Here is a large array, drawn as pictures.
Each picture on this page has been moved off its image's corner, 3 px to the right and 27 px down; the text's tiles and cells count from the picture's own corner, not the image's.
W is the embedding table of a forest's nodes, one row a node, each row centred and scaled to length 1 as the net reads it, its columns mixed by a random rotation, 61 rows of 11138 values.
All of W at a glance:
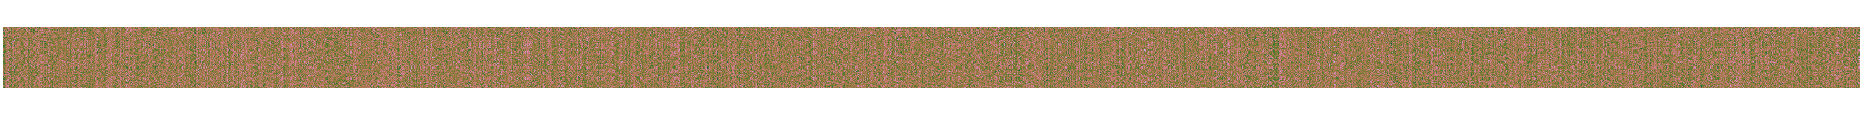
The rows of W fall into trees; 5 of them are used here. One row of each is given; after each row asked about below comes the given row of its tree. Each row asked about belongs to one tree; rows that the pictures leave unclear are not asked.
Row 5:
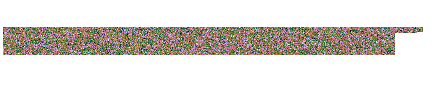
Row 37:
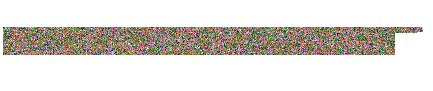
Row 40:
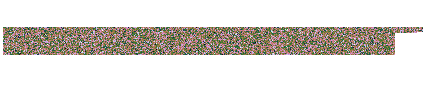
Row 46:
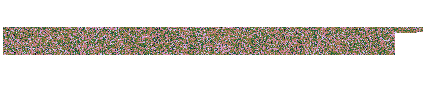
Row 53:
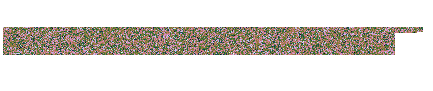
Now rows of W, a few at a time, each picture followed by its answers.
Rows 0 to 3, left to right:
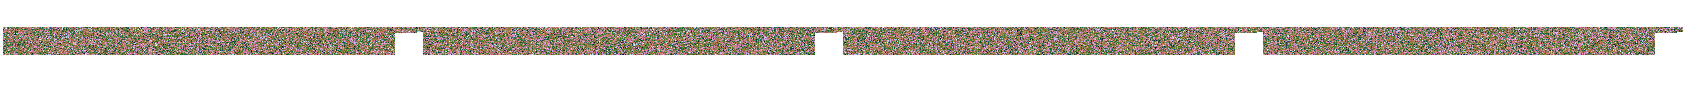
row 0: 53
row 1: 37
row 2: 5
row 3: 5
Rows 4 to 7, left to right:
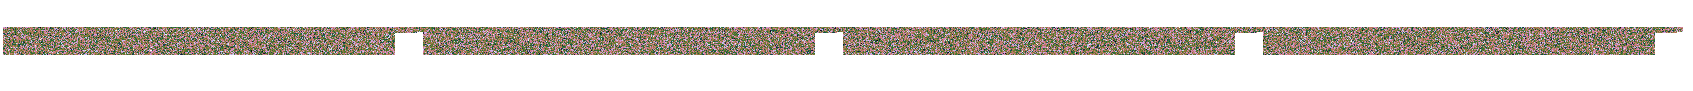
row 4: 53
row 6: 5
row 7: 37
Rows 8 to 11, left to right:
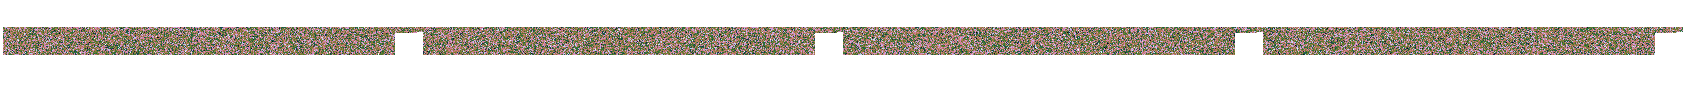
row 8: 46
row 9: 53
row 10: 37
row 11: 40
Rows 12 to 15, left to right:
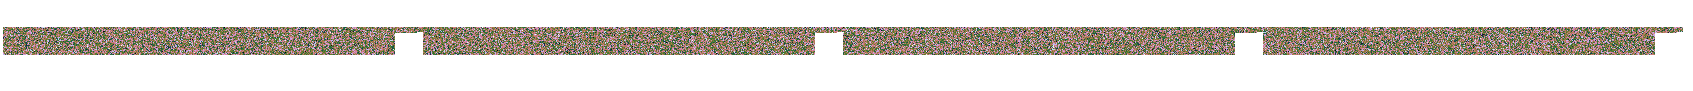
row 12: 5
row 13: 40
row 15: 46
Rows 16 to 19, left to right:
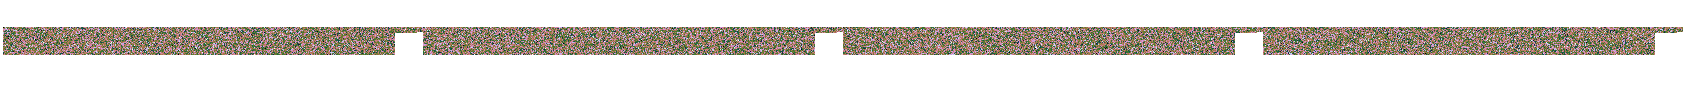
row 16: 37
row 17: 37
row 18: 37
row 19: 5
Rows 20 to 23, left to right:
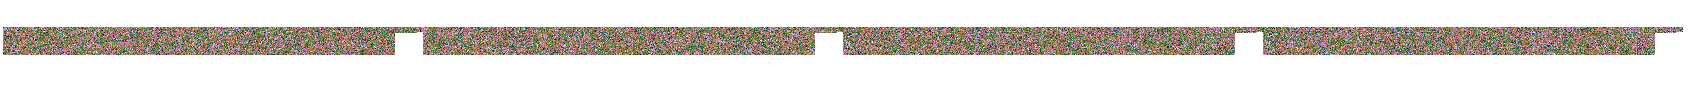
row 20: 37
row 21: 53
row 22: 40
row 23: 40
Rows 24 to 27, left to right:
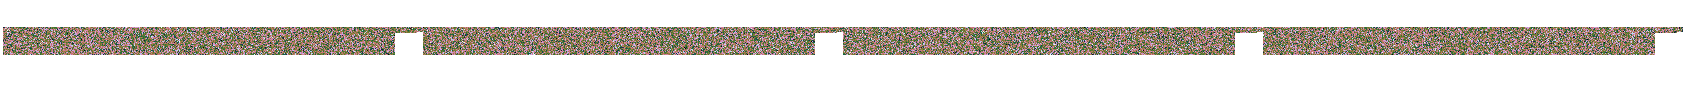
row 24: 37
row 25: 37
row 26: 37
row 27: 53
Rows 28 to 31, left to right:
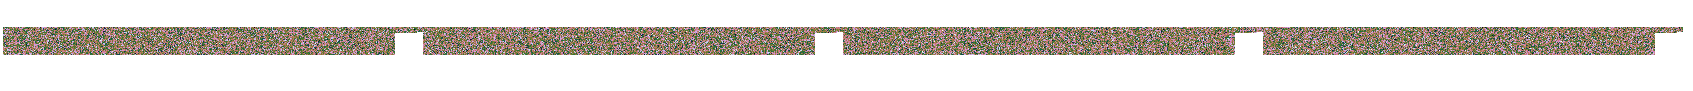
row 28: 5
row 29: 46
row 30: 40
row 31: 53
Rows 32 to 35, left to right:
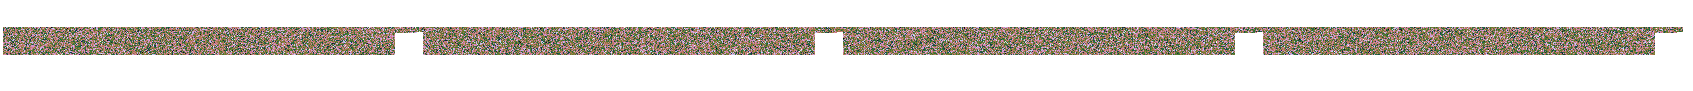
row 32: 40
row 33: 46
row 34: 5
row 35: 5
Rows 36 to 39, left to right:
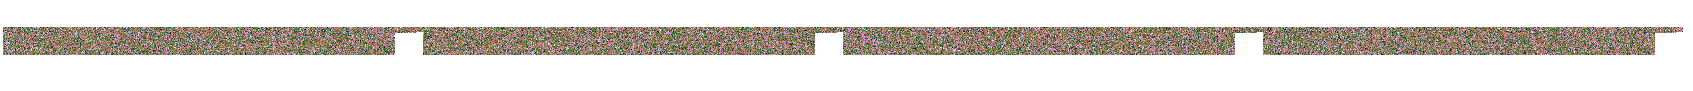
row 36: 40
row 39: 40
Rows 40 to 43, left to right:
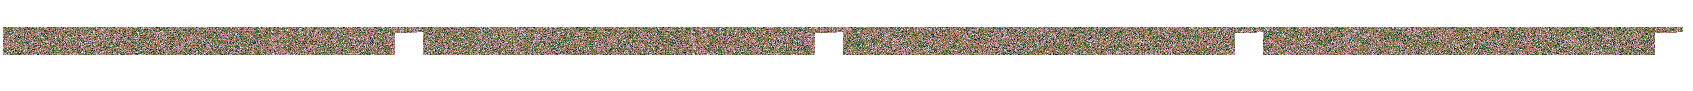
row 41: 40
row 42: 53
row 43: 37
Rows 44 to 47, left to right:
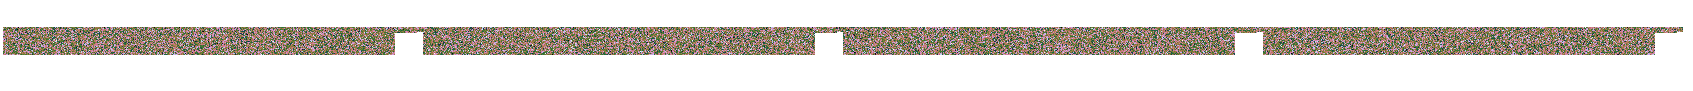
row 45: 53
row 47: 53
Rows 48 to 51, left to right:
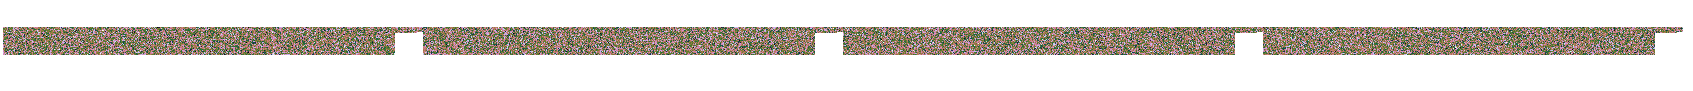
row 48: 40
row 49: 5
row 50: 37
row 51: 37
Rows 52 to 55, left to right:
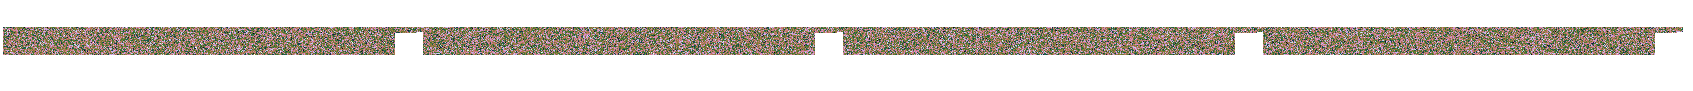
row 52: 37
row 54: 5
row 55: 40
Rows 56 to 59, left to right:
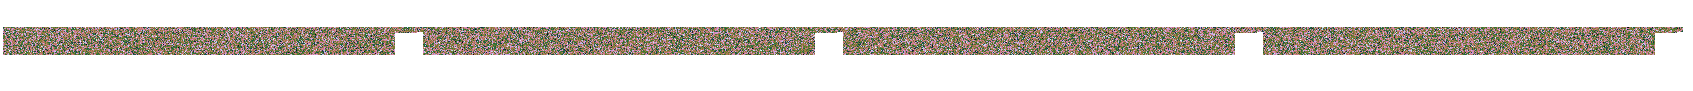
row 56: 46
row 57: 5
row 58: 53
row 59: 53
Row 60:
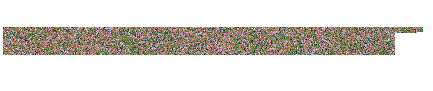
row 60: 46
